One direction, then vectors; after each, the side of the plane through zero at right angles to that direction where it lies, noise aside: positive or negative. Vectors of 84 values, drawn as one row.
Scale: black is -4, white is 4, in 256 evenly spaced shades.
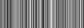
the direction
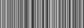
positive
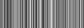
positive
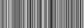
negative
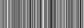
negative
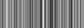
negative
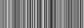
negative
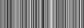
positive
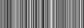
positive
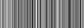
negative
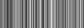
positive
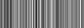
positive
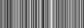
positive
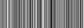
negative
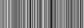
negative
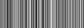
positive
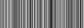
negative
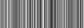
negative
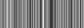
negative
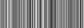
negative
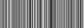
negative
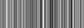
negative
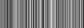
positive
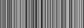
positive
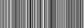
negative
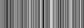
positive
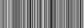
negative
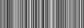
positive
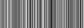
negative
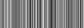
negative
